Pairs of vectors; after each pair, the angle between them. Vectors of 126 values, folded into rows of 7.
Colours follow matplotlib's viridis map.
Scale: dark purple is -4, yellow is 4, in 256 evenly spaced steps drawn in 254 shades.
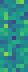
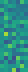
partly aligned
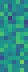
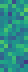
orthogonal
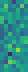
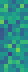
nearly parallel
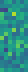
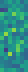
nearly parallel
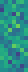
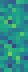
orthogonal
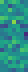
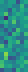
orthogonal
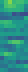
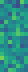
orthogonal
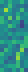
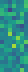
orthogonal
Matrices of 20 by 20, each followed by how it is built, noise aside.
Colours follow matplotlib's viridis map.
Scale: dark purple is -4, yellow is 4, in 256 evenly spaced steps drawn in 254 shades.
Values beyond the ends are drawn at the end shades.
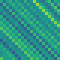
Toeplitz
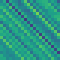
Toeplitz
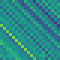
Toeplitz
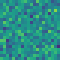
noise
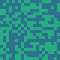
noise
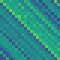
Toeplitz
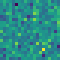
noise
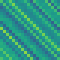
Toeplitz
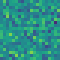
noise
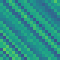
Toeplitz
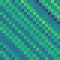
Toeplitz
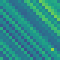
Toeplitz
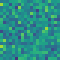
noise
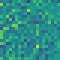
noise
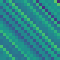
Toeplitz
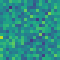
noise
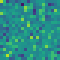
noise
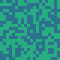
noise
